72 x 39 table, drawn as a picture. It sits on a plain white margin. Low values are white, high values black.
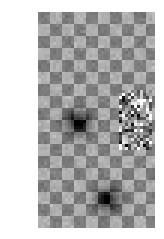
Odd patch: rougher, in the middle right. Bumps: two. Roughest part: middle right. Mirror symmetry: none.
